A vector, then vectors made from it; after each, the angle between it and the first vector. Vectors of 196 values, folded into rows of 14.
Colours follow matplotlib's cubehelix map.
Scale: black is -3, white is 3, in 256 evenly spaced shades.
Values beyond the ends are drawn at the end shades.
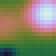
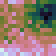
nearly opposite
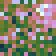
partly aligned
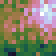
nearly parallel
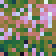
partly aligned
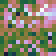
partly aligned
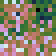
partly opposed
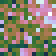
partly aligned
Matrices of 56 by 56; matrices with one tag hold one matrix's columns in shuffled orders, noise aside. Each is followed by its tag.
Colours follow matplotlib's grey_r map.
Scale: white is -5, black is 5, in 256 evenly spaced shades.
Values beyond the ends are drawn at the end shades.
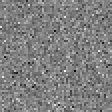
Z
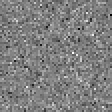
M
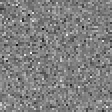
M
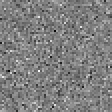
Z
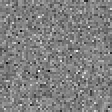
Z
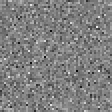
Z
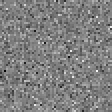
Z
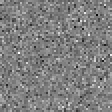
M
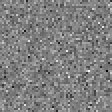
Z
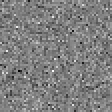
Z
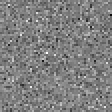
M
